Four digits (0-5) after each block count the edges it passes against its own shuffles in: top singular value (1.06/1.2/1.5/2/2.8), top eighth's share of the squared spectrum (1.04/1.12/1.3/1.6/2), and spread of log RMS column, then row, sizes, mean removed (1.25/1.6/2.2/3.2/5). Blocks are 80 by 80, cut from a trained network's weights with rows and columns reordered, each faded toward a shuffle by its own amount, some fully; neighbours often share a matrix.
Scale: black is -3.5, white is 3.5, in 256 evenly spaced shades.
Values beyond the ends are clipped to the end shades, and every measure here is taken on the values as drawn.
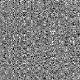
3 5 3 3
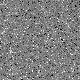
0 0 0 0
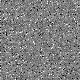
1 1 1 0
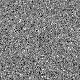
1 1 0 0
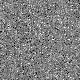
0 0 0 0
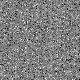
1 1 0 0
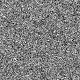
0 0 0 0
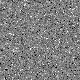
0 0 0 0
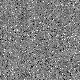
1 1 0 1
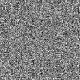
3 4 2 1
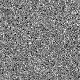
2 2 0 0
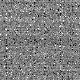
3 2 2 0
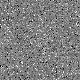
1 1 1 0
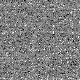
2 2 1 0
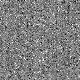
1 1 0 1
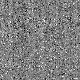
2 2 0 1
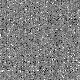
2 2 0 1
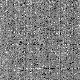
3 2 0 2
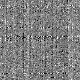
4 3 1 3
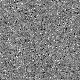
0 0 0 0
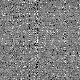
2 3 2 0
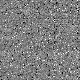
1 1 1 0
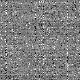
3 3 3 0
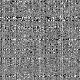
4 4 0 4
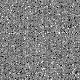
2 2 0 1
